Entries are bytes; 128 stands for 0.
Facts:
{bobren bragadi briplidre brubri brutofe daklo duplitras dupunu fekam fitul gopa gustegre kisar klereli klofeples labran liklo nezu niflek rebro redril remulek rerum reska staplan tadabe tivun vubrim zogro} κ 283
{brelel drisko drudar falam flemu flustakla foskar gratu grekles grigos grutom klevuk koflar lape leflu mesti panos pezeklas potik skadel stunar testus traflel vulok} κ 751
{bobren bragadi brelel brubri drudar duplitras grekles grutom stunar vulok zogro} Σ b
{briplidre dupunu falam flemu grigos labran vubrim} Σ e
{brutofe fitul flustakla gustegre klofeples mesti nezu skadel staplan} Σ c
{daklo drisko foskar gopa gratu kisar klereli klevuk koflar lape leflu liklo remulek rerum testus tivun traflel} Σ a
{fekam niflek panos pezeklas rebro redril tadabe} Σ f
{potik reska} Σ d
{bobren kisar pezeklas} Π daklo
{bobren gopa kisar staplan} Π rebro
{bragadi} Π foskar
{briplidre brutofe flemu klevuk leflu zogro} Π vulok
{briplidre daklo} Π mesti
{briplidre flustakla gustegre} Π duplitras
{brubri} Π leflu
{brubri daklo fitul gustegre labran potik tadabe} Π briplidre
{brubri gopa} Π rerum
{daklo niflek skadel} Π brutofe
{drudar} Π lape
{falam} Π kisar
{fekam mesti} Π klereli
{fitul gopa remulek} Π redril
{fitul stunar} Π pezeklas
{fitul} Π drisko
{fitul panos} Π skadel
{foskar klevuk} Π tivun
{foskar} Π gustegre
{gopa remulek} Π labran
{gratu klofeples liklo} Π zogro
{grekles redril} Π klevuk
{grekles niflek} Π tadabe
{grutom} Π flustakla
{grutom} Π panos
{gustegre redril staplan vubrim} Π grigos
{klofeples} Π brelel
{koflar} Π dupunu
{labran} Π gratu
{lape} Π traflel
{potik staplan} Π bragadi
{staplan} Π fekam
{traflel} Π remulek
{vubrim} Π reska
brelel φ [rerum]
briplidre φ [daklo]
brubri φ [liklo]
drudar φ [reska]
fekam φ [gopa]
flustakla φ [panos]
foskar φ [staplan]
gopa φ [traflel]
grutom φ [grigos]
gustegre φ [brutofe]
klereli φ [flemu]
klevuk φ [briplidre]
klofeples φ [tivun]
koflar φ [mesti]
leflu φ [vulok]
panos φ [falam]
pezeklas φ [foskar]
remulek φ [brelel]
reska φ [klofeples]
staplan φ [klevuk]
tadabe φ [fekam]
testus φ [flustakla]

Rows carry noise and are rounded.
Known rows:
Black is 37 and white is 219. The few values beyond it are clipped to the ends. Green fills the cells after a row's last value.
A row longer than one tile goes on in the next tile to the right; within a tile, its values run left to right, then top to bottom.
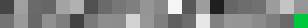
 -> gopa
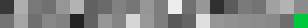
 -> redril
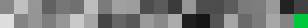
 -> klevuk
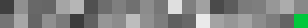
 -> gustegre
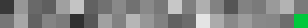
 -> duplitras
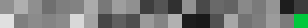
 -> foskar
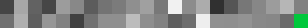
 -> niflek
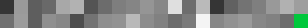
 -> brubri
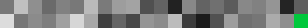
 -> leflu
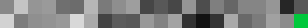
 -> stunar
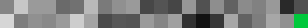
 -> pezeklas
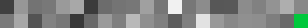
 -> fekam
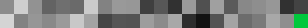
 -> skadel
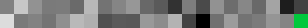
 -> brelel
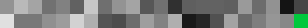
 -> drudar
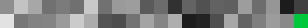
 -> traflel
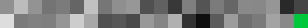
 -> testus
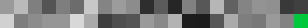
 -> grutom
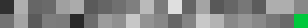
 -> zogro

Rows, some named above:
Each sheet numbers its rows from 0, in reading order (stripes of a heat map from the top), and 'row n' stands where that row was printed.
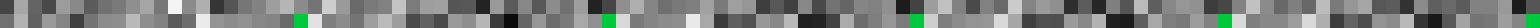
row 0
niflek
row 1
vulok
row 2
potik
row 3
grutom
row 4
flemu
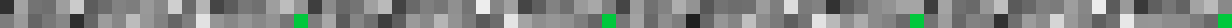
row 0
rerum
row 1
bragadi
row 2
vubrim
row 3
labran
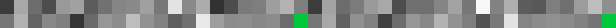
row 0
tadabe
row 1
daklo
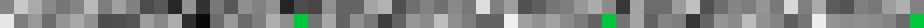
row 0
grigos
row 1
gustegre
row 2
briplidre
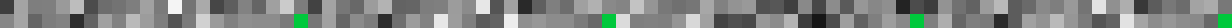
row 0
rebro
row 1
remulek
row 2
mesti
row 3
tivun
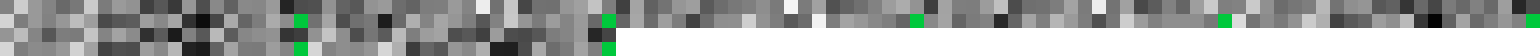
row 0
drisko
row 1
dupunu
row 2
fitul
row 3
rebro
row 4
gratu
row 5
flustakla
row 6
grekles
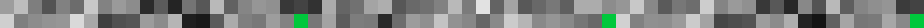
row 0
grutom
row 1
zogro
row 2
panos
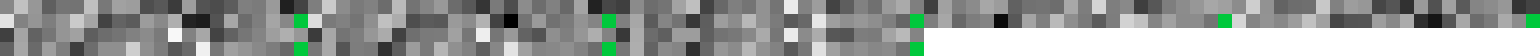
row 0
klevuk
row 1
brelel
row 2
bragadi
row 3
reska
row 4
skadel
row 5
fitul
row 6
klereli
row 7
brutofe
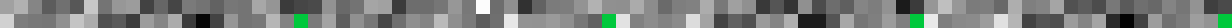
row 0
koflar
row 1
staplan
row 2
foskar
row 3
falam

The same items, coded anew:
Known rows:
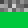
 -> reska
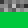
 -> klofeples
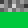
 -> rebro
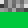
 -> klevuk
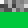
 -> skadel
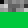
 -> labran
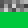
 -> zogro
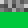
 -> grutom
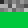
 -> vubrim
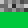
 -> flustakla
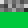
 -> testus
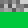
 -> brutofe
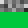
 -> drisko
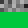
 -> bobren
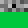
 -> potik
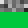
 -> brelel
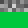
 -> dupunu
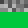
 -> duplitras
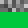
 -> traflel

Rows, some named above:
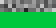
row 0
stunar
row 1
fekam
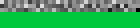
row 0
klevuk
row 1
tivun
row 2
panos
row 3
falam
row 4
pezeklas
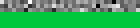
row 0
brelel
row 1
vulok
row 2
niflek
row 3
potik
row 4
gustegre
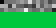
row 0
remulek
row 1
brelel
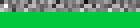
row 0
briplidre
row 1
daklo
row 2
fitul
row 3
redril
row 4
duplitras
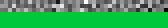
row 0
klereli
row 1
grigos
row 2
tadabe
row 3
mesti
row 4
grigos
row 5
gratu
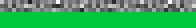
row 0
grekles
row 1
gopa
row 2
vulok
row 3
foskar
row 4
staplan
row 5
koflar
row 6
skadel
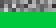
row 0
zogro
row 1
daklo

